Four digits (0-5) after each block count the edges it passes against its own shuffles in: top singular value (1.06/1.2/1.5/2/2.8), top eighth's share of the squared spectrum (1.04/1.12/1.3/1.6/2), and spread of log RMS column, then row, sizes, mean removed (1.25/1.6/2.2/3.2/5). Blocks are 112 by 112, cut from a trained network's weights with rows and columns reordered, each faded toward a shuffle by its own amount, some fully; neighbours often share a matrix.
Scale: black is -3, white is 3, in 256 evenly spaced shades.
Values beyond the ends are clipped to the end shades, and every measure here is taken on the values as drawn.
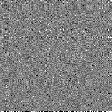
4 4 2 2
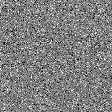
3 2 0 1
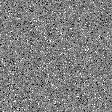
0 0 0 0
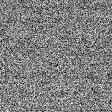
1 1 0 0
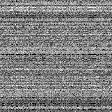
5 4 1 3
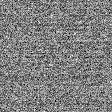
2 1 0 0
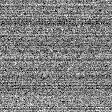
4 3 0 2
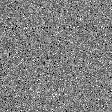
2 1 0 1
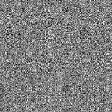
4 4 2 3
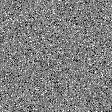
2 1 0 1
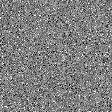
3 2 1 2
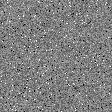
0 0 0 0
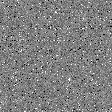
2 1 0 1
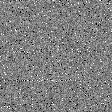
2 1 0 1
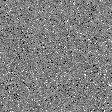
0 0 0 0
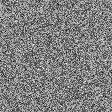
1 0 0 0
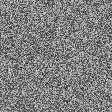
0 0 0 0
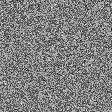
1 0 0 0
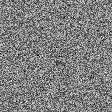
2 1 0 0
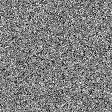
1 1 0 0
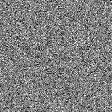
3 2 0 1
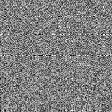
4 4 0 2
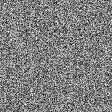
3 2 0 0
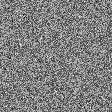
2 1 0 0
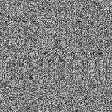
4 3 0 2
